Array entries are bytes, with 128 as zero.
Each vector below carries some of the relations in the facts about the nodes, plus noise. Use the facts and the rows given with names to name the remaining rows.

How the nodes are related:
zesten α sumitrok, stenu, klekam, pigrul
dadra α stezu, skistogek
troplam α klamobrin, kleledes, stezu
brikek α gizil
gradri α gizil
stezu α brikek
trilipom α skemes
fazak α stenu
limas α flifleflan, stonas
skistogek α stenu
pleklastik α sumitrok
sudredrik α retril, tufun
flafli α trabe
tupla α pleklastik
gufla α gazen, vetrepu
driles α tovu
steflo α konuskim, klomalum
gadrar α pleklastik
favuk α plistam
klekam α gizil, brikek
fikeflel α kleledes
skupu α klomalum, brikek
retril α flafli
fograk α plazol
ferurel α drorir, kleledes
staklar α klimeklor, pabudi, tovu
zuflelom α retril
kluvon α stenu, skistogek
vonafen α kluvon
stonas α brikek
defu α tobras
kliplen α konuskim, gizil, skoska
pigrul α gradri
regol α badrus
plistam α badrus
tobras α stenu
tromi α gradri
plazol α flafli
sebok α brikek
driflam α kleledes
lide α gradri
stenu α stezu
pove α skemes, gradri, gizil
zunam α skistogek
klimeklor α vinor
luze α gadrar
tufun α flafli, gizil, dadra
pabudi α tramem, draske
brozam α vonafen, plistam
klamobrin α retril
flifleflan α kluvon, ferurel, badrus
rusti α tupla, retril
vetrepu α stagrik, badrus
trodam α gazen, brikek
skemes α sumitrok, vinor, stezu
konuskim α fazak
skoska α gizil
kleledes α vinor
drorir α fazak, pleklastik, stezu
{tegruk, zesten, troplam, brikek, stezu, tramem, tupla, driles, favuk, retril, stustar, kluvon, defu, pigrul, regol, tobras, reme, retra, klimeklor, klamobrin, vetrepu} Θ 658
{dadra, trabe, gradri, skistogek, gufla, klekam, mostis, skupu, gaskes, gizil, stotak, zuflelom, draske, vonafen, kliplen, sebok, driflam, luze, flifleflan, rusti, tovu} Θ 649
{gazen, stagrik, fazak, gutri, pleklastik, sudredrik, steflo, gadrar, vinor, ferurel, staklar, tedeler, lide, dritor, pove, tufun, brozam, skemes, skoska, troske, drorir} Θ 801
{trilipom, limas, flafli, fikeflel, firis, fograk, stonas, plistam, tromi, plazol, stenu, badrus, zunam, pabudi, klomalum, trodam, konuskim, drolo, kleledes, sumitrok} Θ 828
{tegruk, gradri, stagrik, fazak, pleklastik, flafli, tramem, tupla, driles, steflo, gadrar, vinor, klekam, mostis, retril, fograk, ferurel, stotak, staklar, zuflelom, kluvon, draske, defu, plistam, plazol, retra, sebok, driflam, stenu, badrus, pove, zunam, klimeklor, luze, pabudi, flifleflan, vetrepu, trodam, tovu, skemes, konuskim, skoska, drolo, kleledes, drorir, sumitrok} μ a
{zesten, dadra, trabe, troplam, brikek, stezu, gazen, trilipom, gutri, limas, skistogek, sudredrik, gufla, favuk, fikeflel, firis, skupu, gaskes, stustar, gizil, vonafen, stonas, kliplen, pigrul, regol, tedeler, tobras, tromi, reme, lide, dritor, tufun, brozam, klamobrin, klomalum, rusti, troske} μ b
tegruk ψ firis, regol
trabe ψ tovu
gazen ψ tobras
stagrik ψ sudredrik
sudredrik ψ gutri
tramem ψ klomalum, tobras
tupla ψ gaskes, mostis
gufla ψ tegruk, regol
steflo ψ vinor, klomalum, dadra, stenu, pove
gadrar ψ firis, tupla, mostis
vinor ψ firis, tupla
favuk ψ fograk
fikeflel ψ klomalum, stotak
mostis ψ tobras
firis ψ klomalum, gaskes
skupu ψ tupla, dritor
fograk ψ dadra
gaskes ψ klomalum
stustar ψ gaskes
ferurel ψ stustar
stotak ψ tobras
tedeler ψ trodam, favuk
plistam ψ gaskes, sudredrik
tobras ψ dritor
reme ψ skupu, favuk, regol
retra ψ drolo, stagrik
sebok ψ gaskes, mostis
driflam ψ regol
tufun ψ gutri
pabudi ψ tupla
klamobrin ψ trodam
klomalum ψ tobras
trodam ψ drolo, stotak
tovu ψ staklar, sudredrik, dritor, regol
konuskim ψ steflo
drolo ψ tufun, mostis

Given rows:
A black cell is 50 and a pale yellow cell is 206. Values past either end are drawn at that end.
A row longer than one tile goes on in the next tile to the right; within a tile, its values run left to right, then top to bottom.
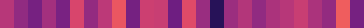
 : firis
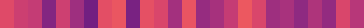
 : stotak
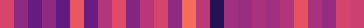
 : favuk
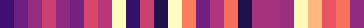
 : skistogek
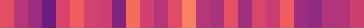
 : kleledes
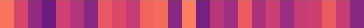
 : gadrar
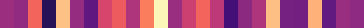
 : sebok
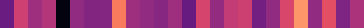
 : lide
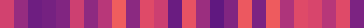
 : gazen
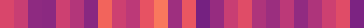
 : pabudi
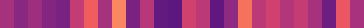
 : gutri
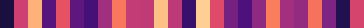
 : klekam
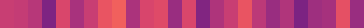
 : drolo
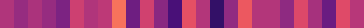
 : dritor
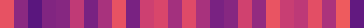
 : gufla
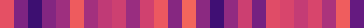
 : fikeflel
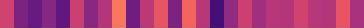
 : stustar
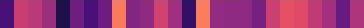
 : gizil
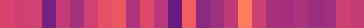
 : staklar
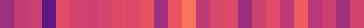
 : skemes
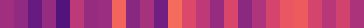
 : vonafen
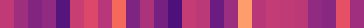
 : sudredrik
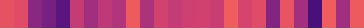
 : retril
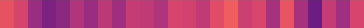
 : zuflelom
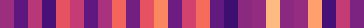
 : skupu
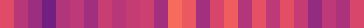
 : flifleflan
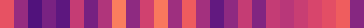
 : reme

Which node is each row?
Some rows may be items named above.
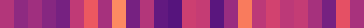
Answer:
gutri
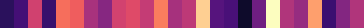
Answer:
stonas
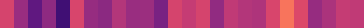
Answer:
rusti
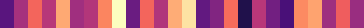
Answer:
stenu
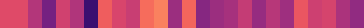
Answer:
steflo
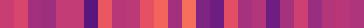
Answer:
fograk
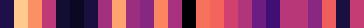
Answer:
gradri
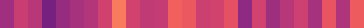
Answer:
defu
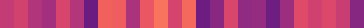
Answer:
konuskim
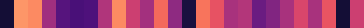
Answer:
skoska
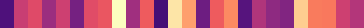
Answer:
fazak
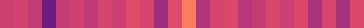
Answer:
pleklastik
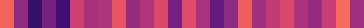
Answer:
klamobrin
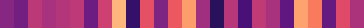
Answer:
dadra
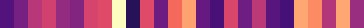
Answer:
tobras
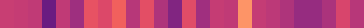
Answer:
stagrik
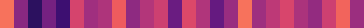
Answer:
klamobrin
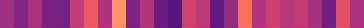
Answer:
gutri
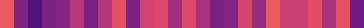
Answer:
gufla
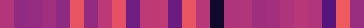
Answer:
klomalum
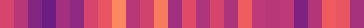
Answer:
retra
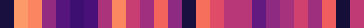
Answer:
skoska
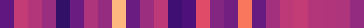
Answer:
tufun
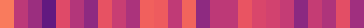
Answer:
driflam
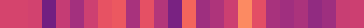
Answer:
staklar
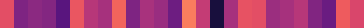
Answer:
regol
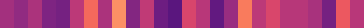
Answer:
gutri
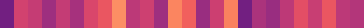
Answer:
zunam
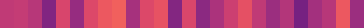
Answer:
drolo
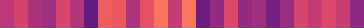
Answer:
konuskim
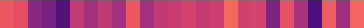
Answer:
retril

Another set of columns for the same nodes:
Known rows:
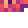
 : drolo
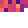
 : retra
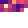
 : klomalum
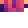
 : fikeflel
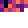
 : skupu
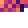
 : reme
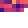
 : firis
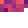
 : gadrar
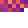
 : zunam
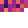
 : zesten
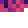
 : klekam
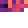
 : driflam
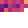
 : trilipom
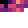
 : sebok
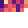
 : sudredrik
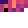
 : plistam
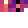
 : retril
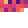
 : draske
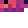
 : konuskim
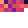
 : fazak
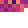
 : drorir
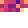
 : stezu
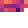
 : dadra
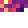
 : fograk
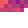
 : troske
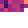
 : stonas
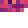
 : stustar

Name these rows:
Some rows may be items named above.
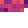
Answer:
gadrar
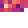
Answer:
dritor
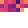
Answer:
stezu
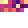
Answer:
klamobrin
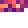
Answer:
badrus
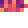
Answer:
gutri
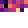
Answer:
gufla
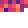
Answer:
retra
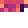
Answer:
favuk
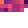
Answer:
gadrar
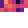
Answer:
trabe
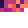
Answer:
staklar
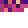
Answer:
pove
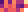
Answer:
gutri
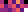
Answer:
steflo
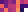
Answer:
trodam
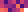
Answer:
brikek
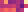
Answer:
tufun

